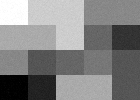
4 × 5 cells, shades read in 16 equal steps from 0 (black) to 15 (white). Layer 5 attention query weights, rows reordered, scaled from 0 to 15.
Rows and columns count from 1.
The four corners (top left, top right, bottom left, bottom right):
15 8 0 5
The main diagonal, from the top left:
15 10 6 10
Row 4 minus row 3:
-8 -3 4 3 0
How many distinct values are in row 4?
4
